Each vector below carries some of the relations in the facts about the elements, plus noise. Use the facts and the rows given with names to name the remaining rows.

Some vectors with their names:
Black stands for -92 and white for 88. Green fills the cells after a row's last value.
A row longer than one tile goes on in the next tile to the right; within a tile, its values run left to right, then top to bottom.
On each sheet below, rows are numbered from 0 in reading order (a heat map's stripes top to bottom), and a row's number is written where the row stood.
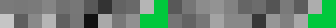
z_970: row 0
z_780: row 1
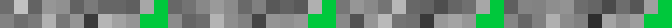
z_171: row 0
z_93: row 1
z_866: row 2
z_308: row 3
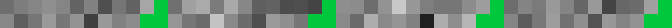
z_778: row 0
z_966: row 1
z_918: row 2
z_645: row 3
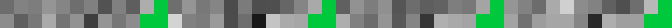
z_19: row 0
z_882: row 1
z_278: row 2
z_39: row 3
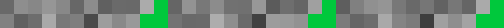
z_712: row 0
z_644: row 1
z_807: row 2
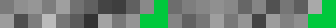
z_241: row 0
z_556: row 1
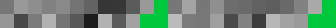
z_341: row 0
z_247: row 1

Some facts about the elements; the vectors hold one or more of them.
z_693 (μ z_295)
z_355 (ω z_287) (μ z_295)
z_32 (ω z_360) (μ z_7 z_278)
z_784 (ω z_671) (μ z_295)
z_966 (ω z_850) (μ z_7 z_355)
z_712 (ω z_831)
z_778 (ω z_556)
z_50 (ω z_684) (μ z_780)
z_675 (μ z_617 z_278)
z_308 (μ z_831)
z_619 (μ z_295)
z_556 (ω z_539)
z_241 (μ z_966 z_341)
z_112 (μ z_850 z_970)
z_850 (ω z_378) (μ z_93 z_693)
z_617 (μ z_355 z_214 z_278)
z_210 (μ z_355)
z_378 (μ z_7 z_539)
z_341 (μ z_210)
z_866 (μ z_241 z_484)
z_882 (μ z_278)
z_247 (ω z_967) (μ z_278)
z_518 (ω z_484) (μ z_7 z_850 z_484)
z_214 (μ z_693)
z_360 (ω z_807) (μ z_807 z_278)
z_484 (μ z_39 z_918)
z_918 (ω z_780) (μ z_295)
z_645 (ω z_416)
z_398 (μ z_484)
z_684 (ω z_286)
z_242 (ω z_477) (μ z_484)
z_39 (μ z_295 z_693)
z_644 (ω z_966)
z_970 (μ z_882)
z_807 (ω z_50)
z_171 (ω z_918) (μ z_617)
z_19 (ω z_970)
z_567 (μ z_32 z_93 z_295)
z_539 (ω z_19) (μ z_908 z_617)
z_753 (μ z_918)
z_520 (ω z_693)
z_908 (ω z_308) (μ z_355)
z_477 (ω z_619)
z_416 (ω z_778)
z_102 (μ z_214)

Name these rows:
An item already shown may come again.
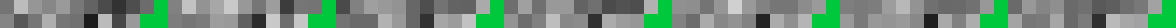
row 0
z_210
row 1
z_355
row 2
z_287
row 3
z_102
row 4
z_918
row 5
z_619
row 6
z_360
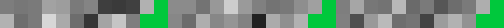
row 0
z_850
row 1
z_918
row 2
z_242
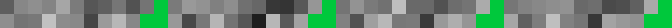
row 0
z_378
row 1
z_341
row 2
z_398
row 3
z_112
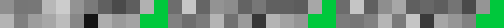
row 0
z_693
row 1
z_171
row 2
z_539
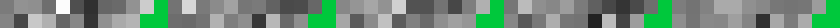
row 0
z_484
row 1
z_908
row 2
z_518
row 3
z_210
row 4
z_295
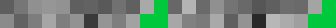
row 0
z_967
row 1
z_675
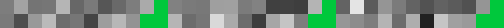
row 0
z_242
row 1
z_850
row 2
z_617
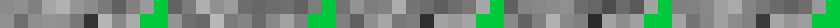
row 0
z_784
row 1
z_7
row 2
z_753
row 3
z_308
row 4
z_567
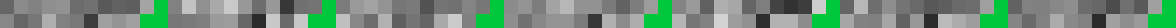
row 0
z_50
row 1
z_355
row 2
z_32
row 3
z_784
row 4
z_214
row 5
z_675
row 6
z_308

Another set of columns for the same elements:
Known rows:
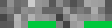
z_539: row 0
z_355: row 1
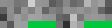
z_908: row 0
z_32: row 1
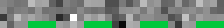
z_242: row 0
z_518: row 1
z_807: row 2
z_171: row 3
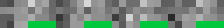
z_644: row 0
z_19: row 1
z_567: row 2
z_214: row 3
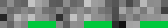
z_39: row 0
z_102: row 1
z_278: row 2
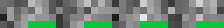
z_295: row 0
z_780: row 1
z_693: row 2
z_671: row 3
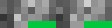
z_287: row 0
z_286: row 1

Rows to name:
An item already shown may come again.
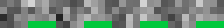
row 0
z_967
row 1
z_295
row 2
z_378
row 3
z_539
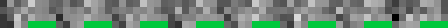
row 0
z_970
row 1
z_93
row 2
z_617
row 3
z_7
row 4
z_850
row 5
z_675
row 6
z_784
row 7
z_484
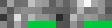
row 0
z_567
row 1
z_308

